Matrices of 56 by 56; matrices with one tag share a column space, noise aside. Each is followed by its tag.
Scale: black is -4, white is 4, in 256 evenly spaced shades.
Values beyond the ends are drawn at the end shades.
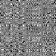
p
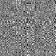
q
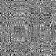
p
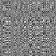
q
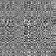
q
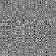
q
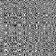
p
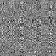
q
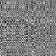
q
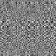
q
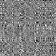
p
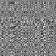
q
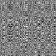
q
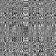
p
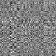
q
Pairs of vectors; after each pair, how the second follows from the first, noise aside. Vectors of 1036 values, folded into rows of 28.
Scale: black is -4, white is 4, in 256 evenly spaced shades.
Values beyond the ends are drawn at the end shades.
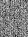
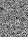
shuffled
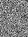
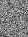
shuffled
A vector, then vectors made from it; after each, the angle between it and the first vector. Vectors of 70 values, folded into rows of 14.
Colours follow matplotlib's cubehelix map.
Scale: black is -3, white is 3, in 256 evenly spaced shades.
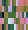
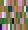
partly opposed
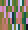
orthogonal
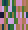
nearly parallel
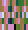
nearly opposite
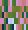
nearly parallel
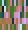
orthogonal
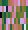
partly aligned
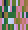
nearly parallel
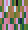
partly opposed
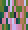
partly aligned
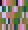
partly opposed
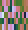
nearly opposite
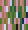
orthogonal
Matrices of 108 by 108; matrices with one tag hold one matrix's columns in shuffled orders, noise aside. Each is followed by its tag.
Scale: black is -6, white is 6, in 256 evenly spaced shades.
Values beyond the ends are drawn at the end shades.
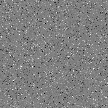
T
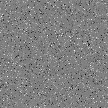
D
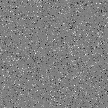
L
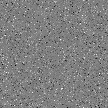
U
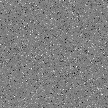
T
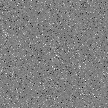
T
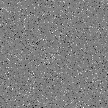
U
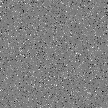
L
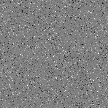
L
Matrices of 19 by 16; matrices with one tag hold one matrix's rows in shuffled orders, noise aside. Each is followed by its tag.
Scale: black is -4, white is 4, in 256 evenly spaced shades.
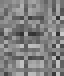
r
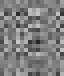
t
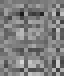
r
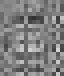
r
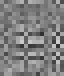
r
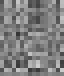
t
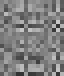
r
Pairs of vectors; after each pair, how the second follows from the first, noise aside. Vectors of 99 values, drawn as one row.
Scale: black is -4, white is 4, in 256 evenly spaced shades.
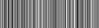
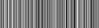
negated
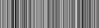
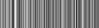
sign-scrambled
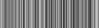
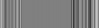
partly zeroed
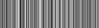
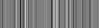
partly zeroed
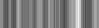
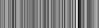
sign-scrambled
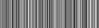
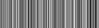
negated
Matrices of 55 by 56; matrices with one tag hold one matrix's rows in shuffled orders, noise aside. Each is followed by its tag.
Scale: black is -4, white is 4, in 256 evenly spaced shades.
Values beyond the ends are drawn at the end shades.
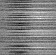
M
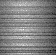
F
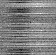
M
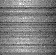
F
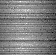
F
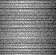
F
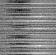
M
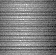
F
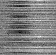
M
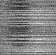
M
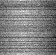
F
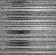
M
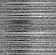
M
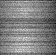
F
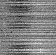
M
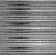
M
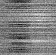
M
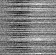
M
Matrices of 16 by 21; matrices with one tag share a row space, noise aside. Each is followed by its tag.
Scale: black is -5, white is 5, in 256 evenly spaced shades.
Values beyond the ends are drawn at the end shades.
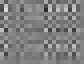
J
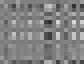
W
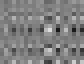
W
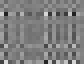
J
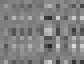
W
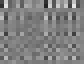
J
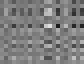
W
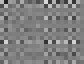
J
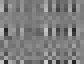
J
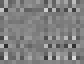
J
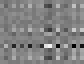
W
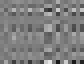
W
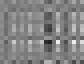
W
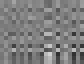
W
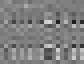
W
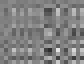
W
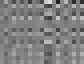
W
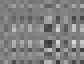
W
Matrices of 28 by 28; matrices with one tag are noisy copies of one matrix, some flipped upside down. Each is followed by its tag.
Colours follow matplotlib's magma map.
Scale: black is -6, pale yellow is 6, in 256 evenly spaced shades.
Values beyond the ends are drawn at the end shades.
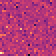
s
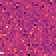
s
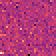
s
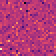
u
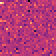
s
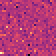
s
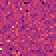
u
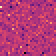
u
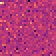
s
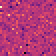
u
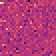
s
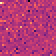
s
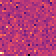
s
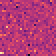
s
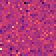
u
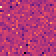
u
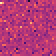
s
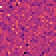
u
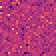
u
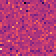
u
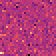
s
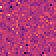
u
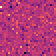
u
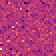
u
